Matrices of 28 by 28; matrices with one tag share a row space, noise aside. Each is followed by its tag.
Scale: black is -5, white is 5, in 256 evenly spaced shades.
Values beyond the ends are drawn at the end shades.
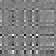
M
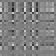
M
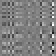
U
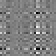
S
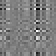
S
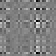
S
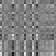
M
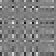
M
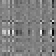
U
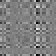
S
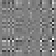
U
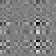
S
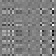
U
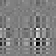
S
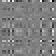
U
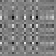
M
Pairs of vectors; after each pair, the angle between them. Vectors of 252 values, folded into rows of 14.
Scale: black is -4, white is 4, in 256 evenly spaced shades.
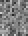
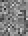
orthogonal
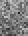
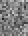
partly aligned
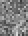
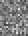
partly aligned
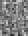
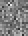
orthogonal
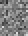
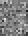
partly opposed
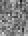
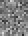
partly aligned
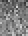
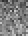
nearly parallel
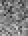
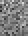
partly opposed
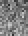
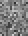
partly opposed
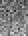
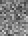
partly aligned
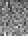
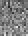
nearly parallel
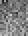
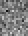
partly aligned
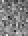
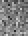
nearly parallel
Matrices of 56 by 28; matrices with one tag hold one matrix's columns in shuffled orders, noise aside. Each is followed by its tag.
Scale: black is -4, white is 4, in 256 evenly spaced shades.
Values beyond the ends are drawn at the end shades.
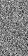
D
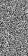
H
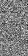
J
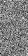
D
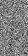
D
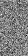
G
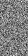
D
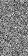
G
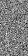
H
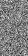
D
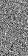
H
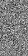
J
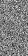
D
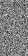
G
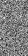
D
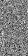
H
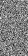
D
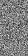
J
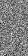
H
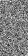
D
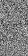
J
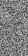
D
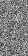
D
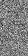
J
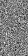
H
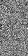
J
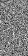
H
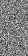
H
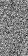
G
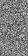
J
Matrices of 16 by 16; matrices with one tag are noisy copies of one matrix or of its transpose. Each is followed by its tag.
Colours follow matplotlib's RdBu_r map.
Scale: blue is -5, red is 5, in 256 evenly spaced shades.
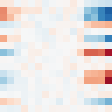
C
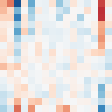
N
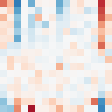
N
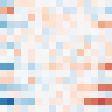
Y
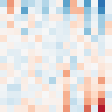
Y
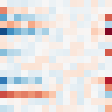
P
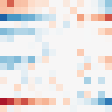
N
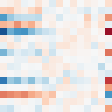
P
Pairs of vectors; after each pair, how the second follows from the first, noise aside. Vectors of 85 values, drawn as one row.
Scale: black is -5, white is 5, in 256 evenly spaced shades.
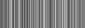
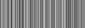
sign-scrambled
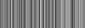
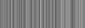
shrunk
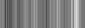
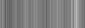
shrunk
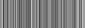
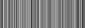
negated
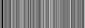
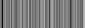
sign-scrambled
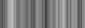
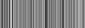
sign-scrambled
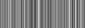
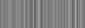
shrunk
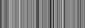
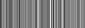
sign-scrambled
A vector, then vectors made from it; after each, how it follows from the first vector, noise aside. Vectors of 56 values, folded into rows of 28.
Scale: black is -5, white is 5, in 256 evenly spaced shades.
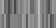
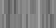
shrunk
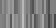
wrapped around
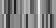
scaled up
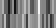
scaled up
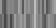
wrapped around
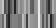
scaled up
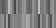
sign-scrambled
